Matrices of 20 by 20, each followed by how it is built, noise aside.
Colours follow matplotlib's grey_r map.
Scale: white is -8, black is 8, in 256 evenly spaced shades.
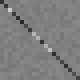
diagonal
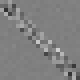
banded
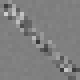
banded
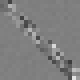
banded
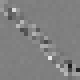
banded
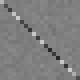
diagonal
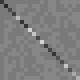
diagonal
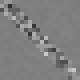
banded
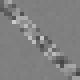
banded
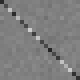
diagonal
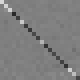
diagonal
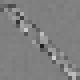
banded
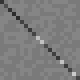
diagonal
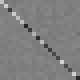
diagonal
